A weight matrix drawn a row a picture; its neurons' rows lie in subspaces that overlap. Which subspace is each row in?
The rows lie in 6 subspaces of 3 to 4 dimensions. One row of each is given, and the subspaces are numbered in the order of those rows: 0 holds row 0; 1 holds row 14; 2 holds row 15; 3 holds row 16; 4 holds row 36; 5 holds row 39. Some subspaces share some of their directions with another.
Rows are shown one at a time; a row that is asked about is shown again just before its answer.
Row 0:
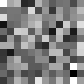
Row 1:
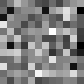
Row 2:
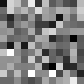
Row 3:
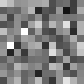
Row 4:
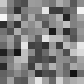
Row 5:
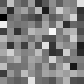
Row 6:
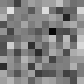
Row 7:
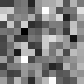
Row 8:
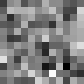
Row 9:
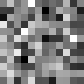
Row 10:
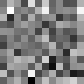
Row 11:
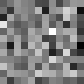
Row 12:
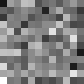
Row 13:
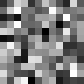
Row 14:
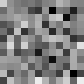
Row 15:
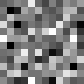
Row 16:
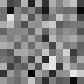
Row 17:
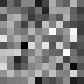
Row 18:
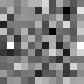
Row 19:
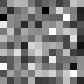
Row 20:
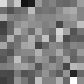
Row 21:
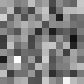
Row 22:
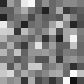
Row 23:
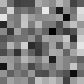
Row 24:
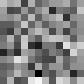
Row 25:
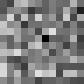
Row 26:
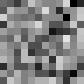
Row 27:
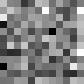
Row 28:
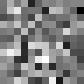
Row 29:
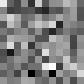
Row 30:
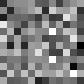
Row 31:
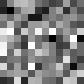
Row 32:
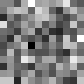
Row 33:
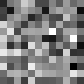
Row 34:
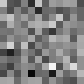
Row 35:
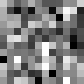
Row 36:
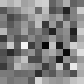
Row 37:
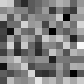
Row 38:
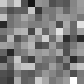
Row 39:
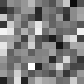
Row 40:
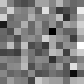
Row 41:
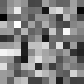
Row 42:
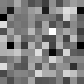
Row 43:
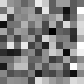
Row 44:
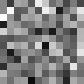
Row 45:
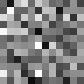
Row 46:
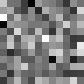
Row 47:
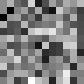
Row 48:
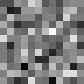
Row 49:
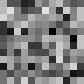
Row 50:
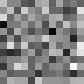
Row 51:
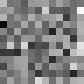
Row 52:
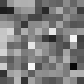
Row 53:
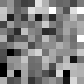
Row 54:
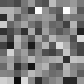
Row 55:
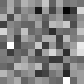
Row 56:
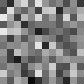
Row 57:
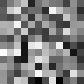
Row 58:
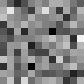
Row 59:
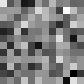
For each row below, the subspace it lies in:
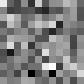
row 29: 3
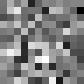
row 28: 2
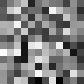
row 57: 2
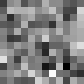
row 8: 3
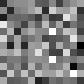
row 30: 1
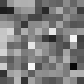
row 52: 5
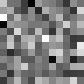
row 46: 4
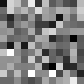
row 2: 3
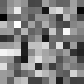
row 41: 2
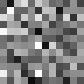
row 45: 1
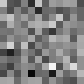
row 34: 3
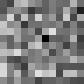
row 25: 1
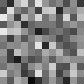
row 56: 1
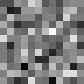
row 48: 2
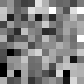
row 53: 1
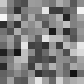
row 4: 2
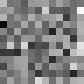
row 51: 2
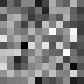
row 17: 4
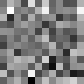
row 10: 3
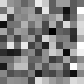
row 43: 4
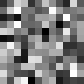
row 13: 2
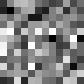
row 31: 5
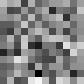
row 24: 2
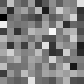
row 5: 1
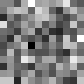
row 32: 4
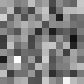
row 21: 3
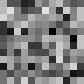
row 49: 4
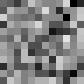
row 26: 5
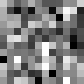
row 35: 3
